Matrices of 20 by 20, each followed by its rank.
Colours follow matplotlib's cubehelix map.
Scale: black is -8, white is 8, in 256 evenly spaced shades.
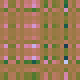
one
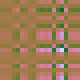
one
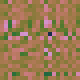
three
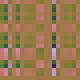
one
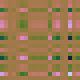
one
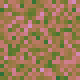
full rank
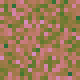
full rank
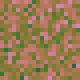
full rank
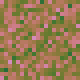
full rank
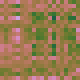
three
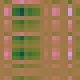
one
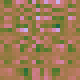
three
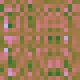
three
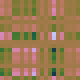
one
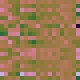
three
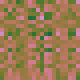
three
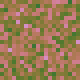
full rank
